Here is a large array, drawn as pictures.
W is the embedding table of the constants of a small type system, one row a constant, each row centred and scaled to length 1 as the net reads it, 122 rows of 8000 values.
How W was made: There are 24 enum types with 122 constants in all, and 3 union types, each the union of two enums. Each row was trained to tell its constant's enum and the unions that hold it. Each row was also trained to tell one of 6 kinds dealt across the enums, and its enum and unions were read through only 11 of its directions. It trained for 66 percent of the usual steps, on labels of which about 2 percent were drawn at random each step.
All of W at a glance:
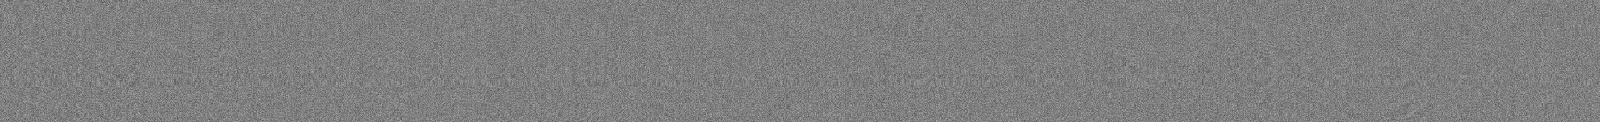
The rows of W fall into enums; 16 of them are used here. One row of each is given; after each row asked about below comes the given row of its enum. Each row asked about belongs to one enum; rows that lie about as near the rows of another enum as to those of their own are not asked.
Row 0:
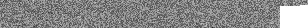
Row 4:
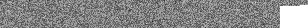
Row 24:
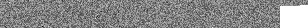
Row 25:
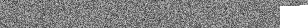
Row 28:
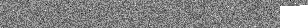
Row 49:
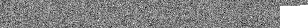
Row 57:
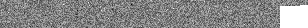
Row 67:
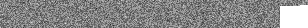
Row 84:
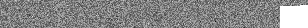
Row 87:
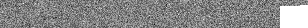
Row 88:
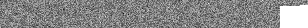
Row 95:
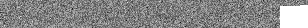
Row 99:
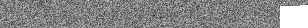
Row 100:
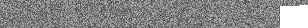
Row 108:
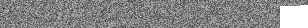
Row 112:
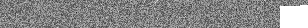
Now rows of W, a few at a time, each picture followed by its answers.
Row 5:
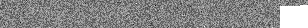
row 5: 84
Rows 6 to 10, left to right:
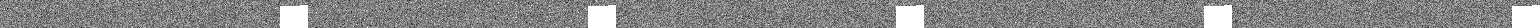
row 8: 57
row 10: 99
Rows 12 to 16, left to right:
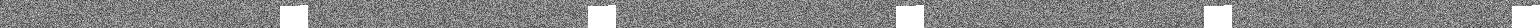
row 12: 87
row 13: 84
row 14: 24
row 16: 4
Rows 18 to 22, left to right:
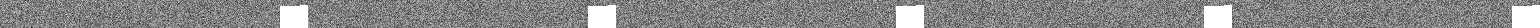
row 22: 57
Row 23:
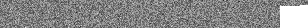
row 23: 100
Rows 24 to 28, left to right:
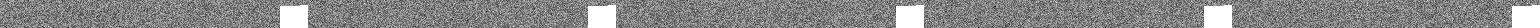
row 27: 108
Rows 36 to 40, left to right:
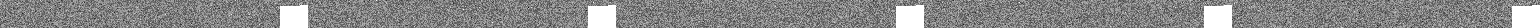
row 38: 67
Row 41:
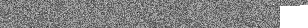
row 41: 100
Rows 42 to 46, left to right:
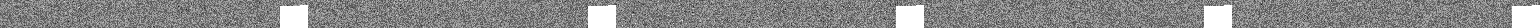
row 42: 88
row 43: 67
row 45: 88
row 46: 4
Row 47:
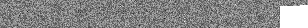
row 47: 88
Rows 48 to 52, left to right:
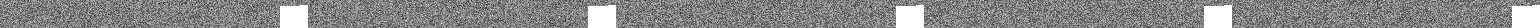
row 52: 57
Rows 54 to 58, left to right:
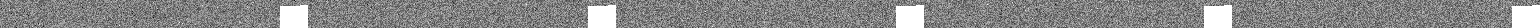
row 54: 95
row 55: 67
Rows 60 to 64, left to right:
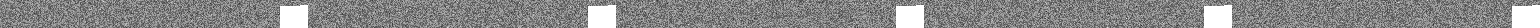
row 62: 99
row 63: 108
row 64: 95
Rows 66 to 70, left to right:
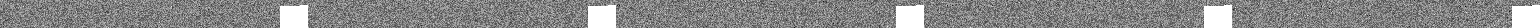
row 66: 28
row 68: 67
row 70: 99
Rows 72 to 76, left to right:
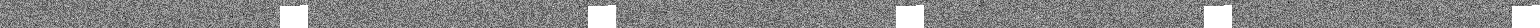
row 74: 0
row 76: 88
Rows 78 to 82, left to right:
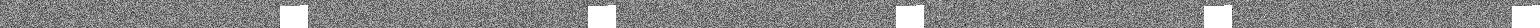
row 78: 100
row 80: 0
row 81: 99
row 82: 84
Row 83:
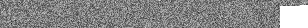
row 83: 67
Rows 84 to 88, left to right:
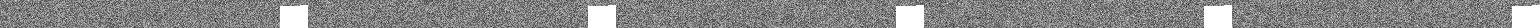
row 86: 57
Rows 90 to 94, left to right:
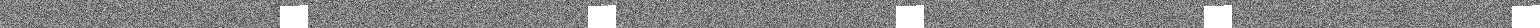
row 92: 84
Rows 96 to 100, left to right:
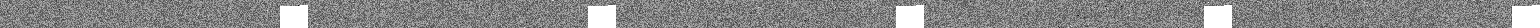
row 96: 100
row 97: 108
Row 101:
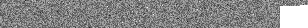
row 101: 88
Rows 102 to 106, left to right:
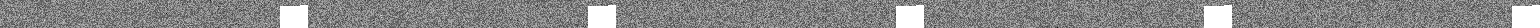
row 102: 99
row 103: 57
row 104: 108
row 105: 108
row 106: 108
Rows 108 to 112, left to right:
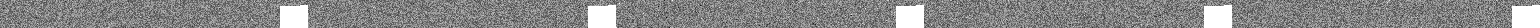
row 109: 49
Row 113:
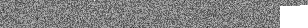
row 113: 67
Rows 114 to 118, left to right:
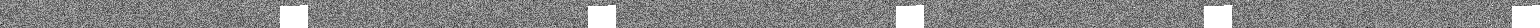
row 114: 88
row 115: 100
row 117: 4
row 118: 84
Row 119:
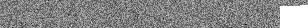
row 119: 84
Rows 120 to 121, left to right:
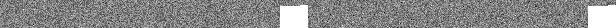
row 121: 57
